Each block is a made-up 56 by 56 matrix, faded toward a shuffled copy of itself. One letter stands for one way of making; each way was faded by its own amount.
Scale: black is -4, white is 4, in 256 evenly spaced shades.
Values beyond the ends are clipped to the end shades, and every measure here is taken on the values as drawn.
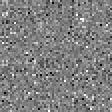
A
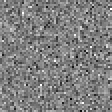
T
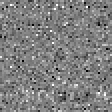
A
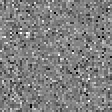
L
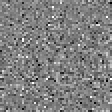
A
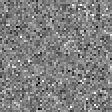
T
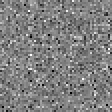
A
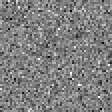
T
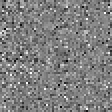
A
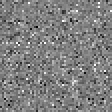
A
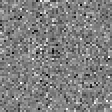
A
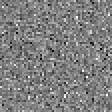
T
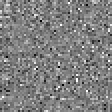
A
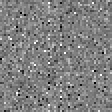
L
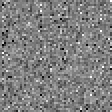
L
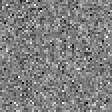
T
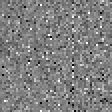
L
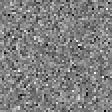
T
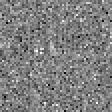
T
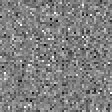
A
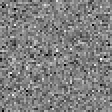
T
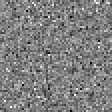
T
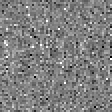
A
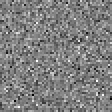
T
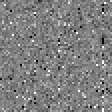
L
